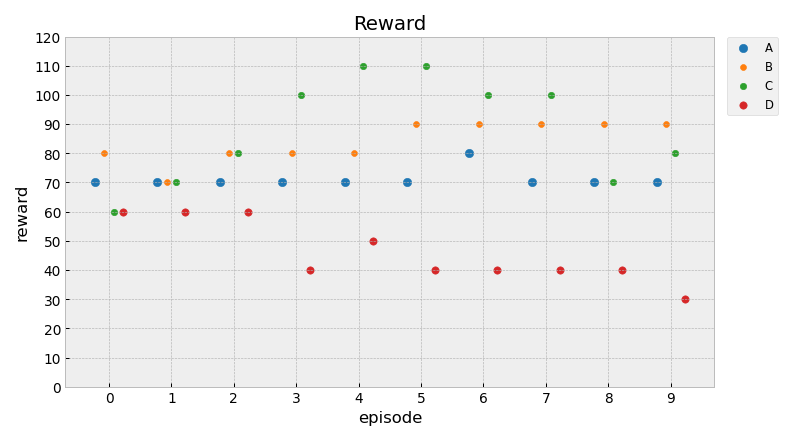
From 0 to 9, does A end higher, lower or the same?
the same
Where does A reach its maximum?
6
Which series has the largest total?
C
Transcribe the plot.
Title: Reward
x-axis: episode, ticks 0 1 2 3 4 5 6 7 8 9
y-axis: reward, ticks 0 10 20 30 40 50 60 70 80 90 100 110 120
Legend: A, B, C, D
Values:
A: 70 70 70 70 70 70 80 70 70 70
B: 80 70 80 80 80 90 90 90 90 90
C: 60 70 80 100 110 110 100 100 70 80
D: 60 60 60 40 50 40 40 40 40 30
